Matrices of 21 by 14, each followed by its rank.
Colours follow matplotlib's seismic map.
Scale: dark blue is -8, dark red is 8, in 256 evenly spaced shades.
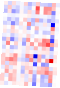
three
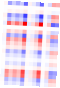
one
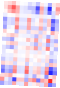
two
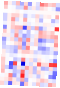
three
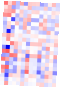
three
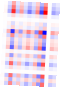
one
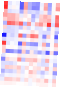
two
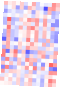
three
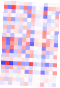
two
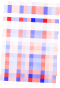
one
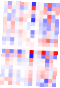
two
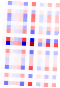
one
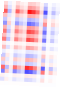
one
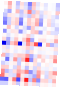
two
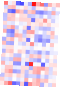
three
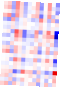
two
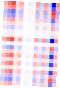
one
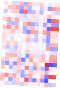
three
